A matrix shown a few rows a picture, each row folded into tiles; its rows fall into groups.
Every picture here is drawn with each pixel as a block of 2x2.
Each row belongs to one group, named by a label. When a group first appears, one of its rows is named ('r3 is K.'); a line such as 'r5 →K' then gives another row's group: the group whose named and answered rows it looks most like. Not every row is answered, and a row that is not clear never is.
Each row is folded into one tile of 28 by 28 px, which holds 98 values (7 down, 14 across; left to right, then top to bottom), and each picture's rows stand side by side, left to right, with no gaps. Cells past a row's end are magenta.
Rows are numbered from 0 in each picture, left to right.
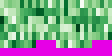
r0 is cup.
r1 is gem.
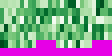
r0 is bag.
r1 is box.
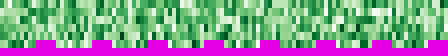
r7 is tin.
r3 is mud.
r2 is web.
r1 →box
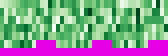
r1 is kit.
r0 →tin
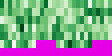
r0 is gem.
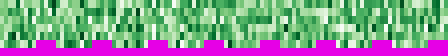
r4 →gem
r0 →kit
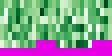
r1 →tin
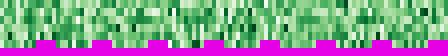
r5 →gem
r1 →tin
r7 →kit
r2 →gem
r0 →web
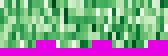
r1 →mud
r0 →kit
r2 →tin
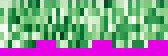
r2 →tin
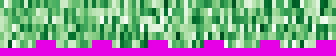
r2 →cup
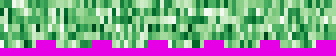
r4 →gem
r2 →box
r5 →mud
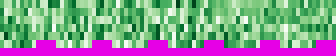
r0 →tin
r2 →box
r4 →bag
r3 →cup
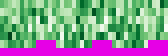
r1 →cup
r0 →cup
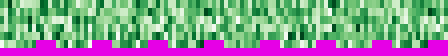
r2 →cup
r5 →kit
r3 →cup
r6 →gem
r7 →cup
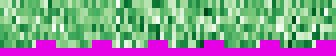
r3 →cup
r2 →box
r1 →mud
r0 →bag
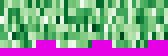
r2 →web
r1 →box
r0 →mud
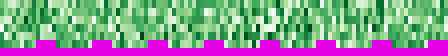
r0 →bag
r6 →box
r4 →kit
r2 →web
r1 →bag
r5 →tin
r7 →bag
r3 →web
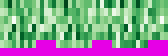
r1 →kit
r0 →kit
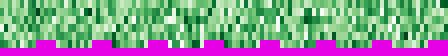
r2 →bag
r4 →bag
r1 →kit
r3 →gem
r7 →kit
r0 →bag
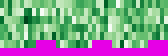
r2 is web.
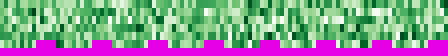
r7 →kit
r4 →cup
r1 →bag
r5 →mud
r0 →kit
